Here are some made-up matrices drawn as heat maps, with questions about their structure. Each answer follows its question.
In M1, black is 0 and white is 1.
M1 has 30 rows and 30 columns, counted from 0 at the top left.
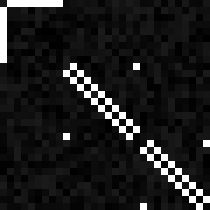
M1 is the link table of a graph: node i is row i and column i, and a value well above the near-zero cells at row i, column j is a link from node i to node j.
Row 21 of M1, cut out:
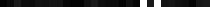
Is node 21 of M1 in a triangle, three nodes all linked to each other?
no
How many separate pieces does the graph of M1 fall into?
3
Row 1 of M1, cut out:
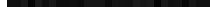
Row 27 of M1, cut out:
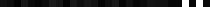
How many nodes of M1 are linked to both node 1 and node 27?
0
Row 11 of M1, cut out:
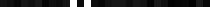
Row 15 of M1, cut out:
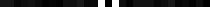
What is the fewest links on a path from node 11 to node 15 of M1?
4
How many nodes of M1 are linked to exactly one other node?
8
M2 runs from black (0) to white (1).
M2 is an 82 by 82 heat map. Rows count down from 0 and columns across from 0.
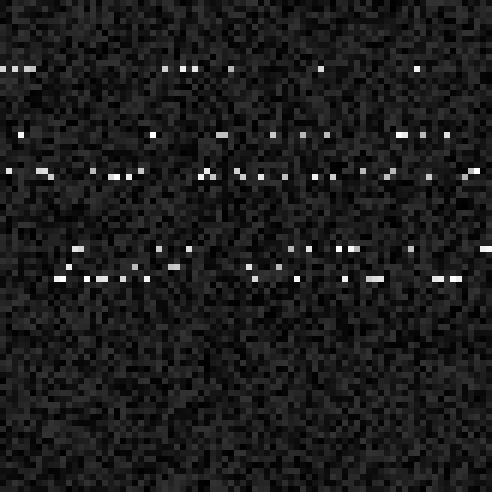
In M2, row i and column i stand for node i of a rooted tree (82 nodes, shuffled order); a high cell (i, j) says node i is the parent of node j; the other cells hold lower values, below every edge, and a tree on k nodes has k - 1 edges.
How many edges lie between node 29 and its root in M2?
1
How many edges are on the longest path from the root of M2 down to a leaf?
2
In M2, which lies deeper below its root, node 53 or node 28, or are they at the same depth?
node 53
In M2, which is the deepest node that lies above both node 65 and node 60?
28
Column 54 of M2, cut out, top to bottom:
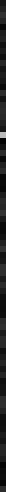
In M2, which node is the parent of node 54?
22
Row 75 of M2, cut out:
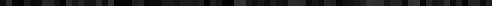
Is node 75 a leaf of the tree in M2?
yes
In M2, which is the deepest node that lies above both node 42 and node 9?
46
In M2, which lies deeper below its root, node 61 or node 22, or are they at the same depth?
node 61
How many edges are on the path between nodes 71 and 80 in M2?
4
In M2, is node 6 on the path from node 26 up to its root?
no
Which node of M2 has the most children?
46
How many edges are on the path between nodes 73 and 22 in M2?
3
